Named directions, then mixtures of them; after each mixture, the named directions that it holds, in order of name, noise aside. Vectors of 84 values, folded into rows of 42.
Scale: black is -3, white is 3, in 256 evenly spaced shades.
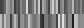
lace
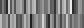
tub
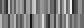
tub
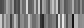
lace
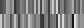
lace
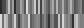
lace, tub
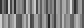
lace, tub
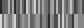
lace, tub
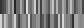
lace, tub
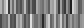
tub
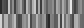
lace, tub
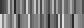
lace, tub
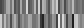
lace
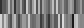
lace, tub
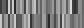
lace, tub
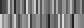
lace, tub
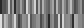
lace, tub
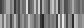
lace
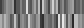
lace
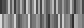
lace, tub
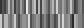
lace, tub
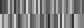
lace, tub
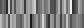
tub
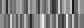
lace, tub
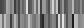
lace
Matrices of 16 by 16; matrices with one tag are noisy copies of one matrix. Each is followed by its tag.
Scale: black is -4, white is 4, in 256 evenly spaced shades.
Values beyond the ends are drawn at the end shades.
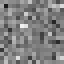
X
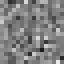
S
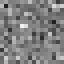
X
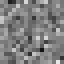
S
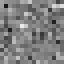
X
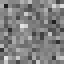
X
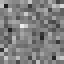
X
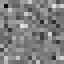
X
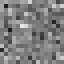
X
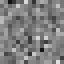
S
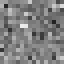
X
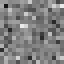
X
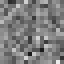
S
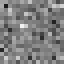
X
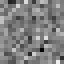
S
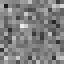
X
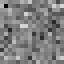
X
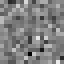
S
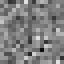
S
